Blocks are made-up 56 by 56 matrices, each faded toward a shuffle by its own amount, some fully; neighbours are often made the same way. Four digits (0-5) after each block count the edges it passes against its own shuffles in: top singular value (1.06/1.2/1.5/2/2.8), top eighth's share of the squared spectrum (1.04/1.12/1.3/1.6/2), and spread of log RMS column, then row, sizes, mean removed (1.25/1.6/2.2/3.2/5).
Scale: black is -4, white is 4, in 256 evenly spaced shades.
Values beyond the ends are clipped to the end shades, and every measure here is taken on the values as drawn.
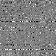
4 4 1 3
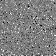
2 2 0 1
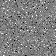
0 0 0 0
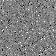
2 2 0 0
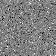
1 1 0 0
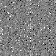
3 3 1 0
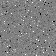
0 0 0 0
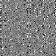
4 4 2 1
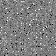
2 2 0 0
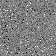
1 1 0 0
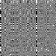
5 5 3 2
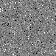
0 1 0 0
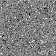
0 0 0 0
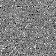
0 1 0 2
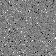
1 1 0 1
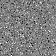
1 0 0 0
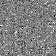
2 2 0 1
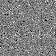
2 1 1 0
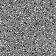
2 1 0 0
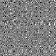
4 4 2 2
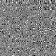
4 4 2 2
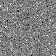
1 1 0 0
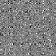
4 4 2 2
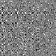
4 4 2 2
